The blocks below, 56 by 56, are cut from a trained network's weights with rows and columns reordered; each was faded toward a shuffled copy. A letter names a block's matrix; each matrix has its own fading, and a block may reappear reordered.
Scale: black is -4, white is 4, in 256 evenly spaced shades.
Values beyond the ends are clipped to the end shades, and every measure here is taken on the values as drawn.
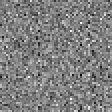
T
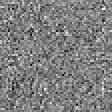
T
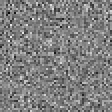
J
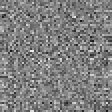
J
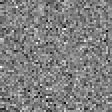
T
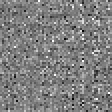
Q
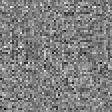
J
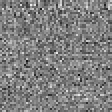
J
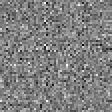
T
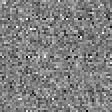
T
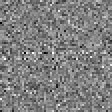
T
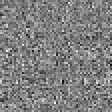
J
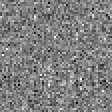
T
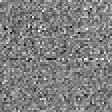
T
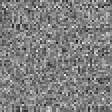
J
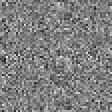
J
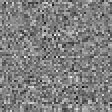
J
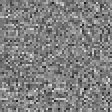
J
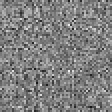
J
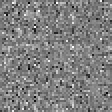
Q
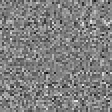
J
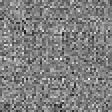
J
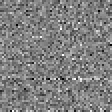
T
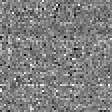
Q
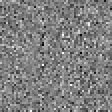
T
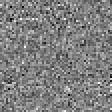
T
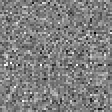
T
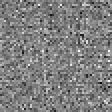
Q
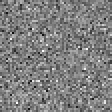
T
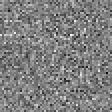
T
